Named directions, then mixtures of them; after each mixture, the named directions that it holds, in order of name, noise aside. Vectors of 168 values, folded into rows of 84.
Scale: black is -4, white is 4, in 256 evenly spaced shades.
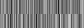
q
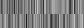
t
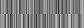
q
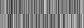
q, t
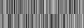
q, t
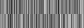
q, t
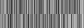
q, t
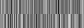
q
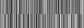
q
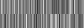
q, t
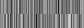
q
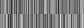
q, t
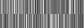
t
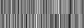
q, t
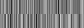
q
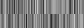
t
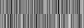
q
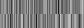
q
